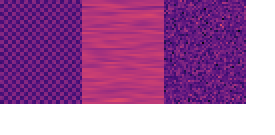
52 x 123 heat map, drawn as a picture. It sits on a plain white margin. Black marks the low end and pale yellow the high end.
It is made of 1 by 3 panels. Panel 1,1: low, checkered. Panel 1,2: middling, streaked across, faint in contrast. Panel 1,3: low, fine-grained.
